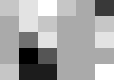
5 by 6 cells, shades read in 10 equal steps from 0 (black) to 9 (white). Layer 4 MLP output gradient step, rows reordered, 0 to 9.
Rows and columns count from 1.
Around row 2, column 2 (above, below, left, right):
8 4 6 7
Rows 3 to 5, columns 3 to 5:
8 6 6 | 3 6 6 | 1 6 6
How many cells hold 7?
5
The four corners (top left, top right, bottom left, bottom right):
7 2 7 9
